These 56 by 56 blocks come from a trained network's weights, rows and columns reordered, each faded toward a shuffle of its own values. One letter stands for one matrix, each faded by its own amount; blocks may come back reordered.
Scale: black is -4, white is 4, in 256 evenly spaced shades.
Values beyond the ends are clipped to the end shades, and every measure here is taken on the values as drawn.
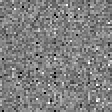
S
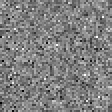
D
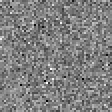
D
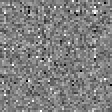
S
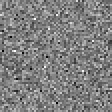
D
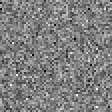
D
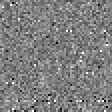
S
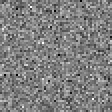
D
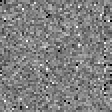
S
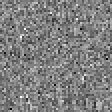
D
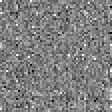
S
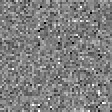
S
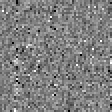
S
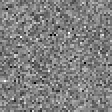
D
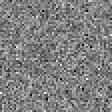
D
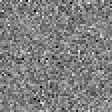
D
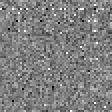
S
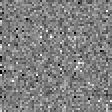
S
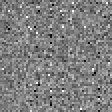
S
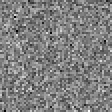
D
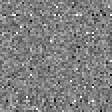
S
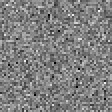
D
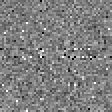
S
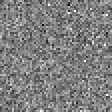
D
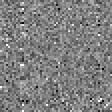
S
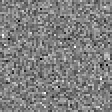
D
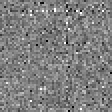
S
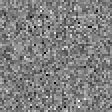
D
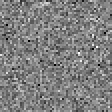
D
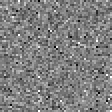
S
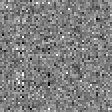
S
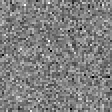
D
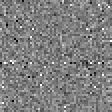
S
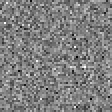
D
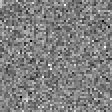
D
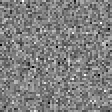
D
